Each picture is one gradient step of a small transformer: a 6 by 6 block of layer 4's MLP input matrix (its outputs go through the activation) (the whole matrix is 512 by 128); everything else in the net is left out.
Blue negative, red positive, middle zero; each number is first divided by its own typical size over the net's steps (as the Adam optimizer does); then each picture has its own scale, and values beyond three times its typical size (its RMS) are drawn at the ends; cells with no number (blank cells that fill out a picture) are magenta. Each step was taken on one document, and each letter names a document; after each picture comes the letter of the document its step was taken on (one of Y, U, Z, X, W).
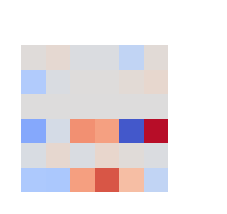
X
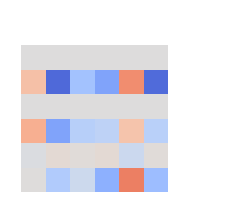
X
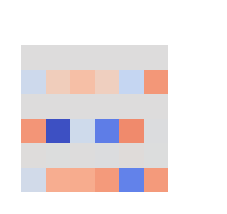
X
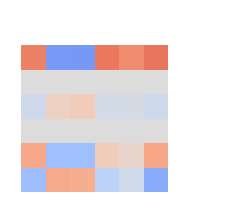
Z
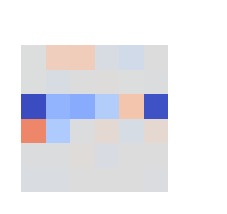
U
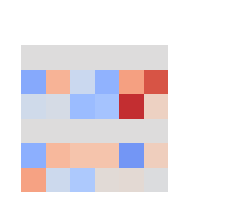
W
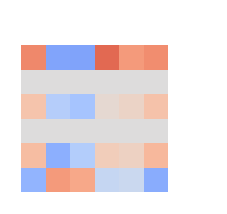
Z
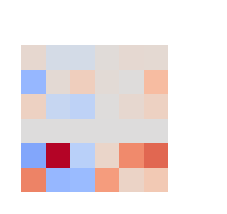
W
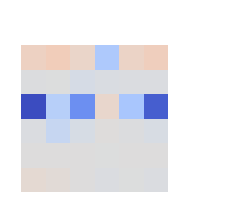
U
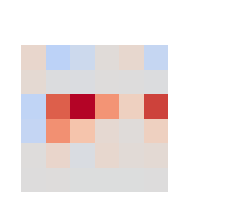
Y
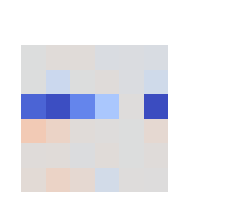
U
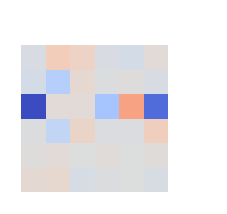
U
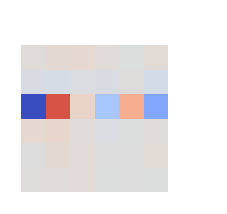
U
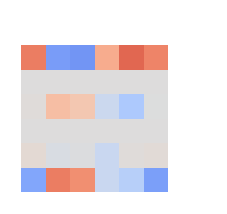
Z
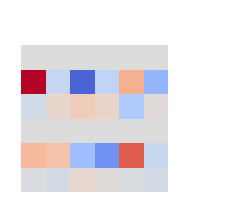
W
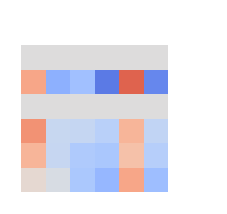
X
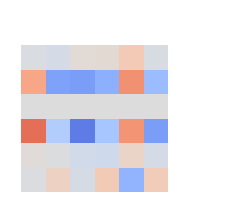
X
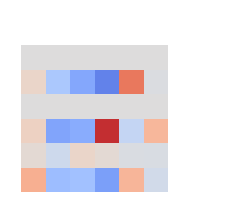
X
